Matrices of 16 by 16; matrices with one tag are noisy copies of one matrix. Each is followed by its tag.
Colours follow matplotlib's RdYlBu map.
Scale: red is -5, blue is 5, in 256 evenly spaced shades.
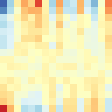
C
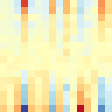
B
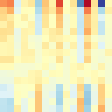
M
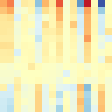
M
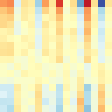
M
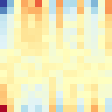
C
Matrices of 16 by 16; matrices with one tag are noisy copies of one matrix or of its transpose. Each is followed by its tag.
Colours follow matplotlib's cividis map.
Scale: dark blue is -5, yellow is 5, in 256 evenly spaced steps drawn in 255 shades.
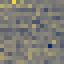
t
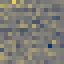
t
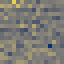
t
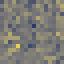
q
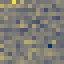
t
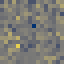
q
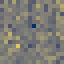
q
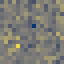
q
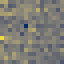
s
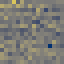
t
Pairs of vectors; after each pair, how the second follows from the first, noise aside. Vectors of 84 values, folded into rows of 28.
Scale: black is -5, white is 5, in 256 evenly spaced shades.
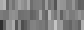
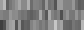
copied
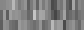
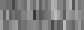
negated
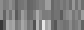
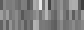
reversed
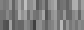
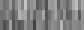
copied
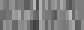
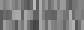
copied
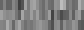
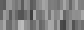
reversed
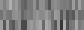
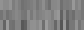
shrunk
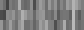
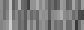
reversed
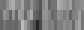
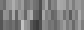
copied
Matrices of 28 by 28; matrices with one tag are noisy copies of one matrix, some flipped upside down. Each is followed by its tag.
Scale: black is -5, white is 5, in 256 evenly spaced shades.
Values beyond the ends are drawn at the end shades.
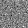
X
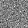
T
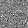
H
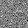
H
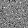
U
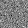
X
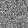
H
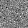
T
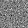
X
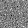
X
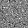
U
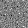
X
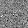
H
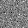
X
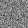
X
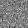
U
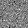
U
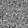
U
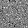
U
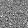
H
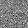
H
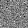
T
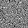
U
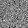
U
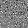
H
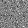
X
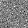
T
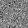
U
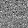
H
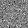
U
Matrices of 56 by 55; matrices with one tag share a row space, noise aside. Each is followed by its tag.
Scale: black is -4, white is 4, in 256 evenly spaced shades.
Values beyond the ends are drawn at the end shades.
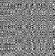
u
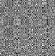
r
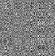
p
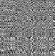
u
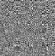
r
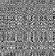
u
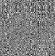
p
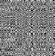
u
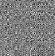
p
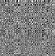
r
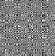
r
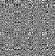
r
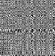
u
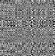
u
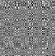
r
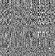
p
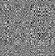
p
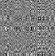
p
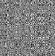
p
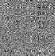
p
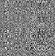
p
